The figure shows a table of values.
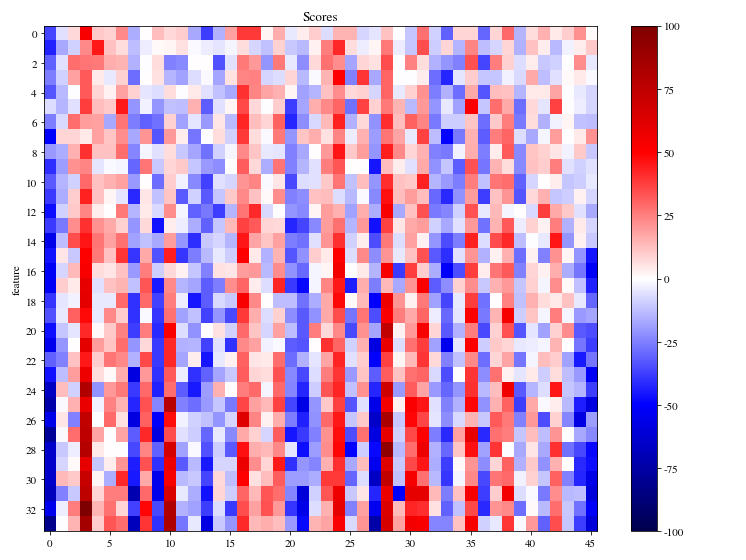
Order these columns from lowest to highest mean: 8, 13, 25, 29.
13, 25, 29, 8
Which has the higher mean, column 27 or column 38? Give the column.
38
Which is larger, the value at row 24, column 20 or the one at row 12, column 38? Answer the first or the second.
the second
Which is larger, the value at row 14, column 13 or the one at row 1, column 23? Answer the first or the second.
the second
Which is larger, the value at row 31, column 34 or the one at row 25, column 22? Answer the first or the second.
the first
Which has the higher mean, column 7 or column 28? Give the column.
28
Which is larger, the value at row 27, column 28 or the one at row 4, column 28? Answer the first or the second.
the first
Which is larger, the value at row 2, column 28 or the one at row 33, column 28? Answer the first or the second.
the second
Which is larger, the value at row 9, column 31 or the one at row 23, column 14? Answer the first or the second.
the first
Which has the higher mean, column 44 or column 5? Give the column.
5
